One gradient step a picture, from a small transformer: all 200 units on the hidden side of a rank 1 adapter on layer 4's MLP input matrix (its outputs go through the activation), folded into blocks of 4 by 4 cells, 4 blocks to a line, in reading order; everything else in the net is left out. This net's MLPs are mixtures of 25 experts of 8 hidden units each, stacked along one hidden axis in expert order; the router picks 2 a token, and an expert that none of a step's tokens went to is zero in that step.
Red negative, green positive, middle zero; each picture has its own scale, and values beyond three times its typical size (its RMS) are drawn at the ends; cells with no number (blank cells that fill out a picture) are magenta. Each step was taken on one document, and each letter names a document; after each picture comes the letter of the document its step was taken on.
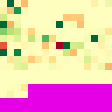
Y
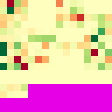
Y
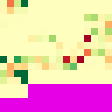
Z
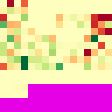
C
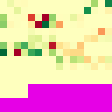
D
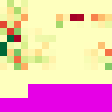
Y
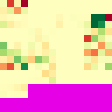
C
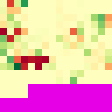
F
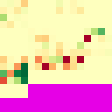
Z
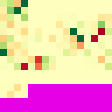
F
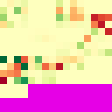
Z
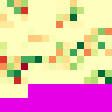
Z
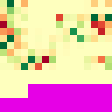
F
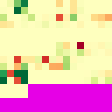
Z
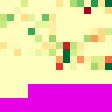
D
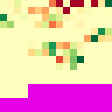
D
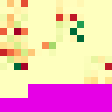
F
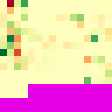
Y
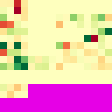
C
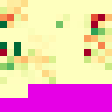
C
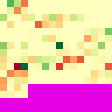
Z
